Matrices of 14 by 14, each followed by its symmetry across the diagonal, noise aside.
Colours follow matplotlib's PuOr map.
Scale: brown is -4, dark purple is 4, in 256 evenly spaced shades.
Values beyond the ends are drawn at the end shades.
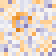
symmetric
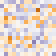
neither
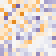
symmetric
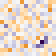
symmetric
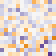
neither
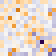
symmetric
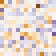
neither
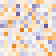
neither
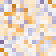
symmetric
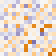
symmetric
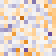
neither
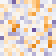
neither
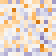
neither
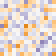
symmetric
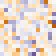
neither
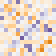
symmetric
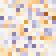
neither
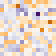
neither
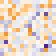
neither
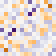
symmetric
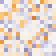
symmetric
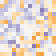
symmetric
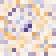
symmetric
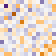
symmetric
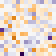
neither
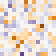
neither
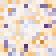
symmetric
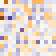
neither
